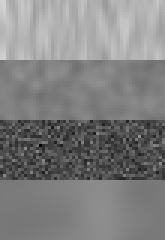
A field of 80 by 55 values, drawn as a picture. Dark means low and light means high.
The table splits into 4 rows of 1 panel. Panel 1,1: high, streaked downward, faint in contrast. Panel 2,1: middling, blotchy, faint in contrast. Panel 3,1: low, fine-grained. Panel 4,1: middling, smooth, faint in contrast.
